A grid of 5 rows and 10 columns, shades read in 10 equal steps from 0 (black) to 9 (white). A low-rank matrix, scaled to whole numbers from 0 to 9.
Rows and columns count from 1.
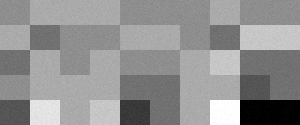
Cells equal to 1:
0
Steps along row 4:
up same same down same up same down up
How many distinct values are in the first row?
2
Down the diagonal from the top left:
5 4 5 6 2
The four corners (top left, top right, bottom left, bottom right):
5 5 3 0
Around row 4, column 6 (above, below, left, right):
5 4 4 6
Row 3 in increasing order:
4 4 4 5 5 5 6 6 6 7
